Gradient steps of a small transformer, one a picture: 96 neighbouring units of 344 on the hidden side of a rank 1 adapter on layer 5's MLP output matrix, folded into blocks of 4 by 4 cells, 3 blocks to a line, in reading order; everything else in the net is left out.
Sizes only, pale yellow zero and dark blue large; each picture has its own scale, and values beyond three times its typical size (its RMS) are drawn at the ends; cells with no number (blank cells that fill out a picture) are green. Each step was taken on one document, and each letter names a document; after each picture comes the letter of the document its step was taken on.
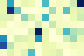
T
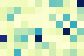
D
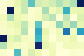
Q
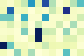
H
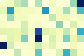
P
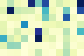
P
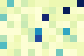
T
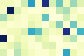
Q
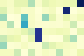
T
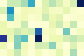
D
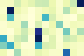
Q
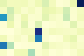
H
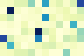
Q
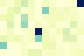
H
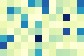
D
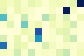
T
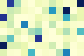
T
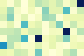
D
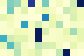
Q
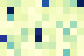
D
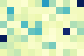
D
